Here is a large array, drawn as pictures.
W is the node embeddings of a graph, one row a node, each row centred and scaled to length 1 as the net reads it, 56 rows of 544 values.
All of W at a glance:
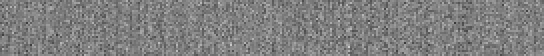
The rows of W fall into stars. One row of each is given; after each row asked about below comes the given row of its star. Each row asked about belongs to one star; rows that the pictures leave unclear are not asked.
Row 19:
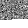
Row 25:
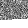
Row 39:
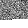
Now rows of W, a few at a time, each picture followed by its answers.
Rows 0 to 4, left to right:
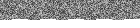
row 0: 19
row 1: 39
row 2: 39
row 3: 39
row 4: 25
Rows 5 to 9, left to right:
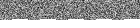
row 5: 25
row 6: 39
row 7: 25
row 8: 19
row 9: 39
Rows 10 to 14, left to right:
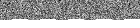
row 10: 19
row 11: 25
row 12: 39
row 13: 19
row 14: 39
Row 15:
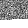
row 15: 25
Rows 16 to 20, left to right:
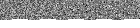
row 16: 39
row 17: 39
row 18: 39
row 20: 19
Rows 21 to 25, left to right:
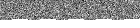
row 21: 39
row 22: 25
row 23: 25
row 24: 19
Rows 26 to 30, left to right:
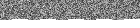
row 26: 19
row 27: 39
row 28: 39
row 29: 39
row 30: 25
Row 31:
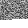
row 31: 39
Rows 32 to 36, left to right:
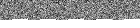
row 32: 25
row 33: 39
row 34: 25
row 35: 39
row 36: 19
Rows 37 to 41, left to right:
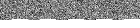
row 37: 19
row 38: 19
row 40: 39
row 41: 19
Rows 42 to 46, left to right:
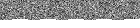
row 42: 39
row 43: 39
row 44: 25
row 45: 25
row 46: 25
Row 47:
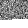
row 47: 25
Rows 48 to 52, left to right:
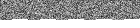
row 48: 19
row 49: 25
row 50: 25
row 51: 39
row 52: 25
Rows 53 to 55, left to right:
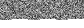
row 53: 19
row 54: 25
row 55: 39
